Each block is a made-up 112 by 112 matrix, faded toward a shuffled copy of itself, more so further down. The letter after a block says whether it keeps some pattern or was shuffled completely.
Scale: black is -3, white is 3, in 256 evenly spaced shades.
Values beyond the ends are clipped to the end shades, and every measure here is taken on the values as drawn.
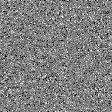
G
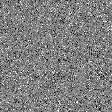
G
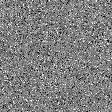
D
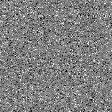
G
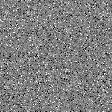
G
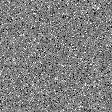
D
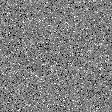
D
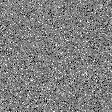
D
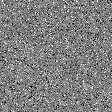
D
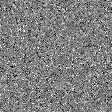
D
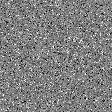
D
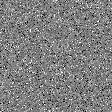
D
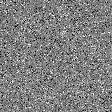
D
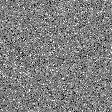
D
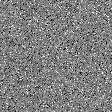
D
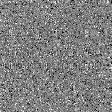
G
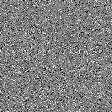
G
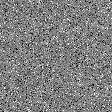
D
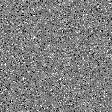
G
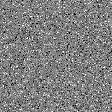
G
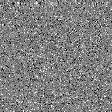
G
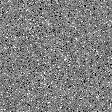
D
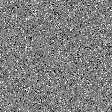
D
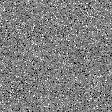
D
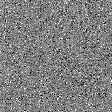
G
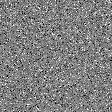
D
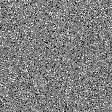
D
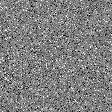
D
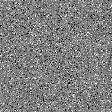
G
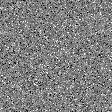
D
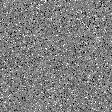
D
